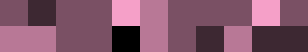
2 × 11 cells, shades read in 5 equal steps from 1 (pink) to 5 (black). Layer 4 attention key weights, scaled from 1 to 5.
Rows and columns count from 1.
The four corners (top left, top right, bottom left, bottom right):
3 3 2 4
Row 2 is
2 2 3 3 5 2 3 4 2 4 4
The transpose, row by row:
3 2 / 4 2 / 3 3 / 3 3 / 1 5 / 2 2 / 3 3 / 3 4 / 3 2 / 1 4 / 3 4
